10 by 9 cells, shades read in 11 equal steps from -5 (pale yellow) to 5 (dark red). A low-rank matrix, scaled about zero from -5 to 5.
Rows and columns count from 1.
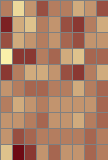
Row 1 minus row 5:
-3 -4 1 4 1 -2 -5 -1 4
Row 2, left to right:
4 -2 -3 0 -1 2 3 0 -2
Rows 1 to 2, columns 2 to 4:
-4 -1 2 | -2 -3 0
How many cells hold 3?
6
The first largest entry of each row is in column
4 1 1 2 1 3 9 4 2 2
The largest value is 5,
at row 10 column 2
